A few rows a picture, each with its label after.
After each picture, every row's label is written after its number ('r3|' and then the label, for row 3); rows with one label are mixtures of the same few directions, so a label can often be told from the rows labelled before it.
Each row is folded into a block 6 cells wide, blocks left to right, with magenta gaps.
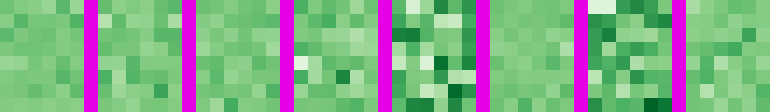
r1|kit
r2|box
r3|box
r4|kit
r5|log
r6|box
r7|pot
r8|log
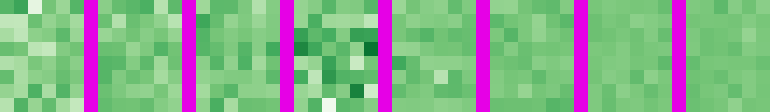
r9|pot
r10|kit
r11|box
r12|box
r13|kit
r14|pot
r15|log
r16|pot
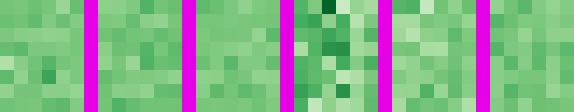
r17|kit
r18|log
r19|log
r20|pot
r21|pot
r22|box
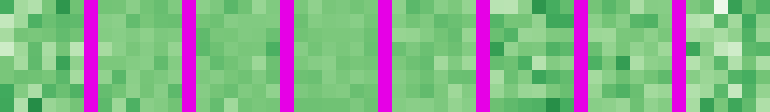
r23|box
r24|box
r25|box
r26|log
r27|log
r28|pot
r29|log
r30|pot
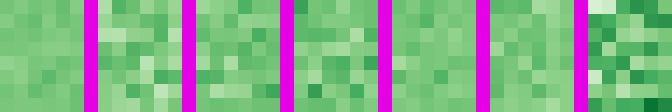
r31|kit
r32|log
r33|log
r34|log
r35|kit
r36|pot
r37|pot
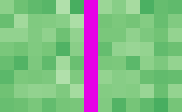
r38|kit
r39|pot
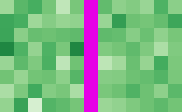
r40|box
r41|kit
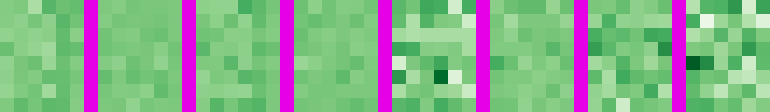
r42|pot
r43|box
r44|pot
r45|kit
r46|kit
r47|kit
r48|box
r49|kit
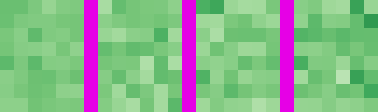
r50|log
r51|log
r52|pot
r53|kit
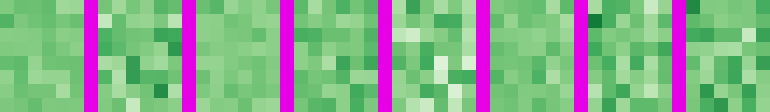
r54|box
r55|box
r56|pot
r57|log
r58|log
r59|kit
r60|box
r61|log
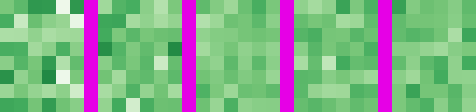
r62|kit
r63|box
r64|box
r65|log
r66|log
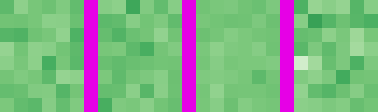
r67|log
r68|pot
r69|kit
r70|kit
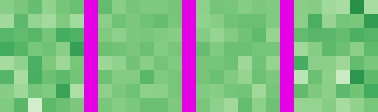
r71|box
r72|kit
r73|log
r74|kit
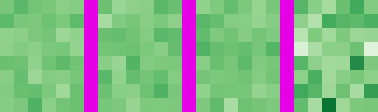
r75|box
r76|box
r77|box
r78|box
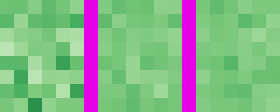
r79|box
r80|box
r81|log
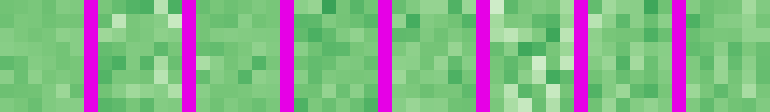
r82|box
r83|kit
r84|kit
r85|pot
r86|kit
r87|log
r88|box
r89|box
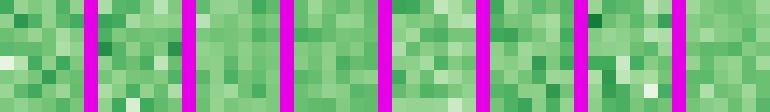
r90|kit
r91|box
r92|box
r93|log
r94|pot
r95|log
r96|box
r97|log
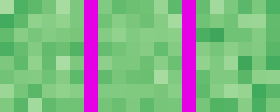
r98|box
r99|kit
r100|log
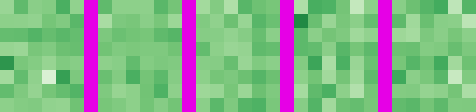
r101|kit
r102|box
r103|pot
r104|box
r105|kit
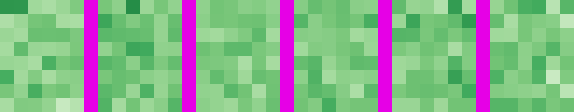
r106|pot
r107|pot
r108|log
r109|box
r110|kit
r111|kit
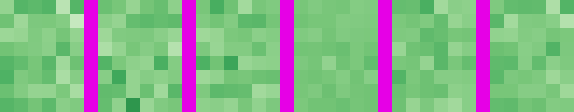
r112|kit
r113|box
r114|log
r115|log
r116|pot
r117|kit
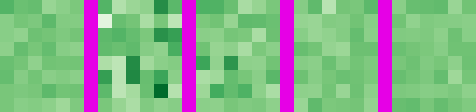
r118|pot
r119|box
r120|log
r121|pot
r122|kit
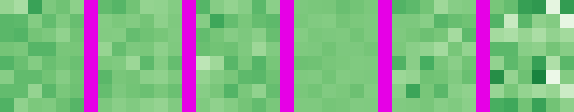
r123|pot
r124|pot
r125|kit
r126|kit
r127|log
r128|kit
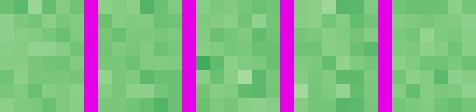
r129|pot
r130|pot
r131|kit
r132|pot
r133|kit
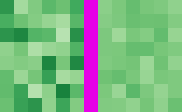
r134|log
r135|log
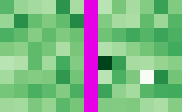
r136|kit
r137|kit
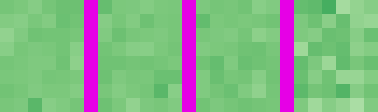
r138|box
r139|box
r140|box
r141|pot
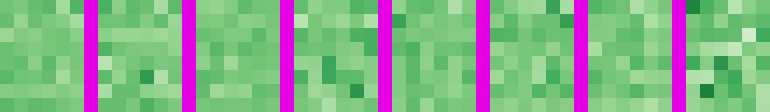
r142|kit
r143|kit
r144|log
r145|box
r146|box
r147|kit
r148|pot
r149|log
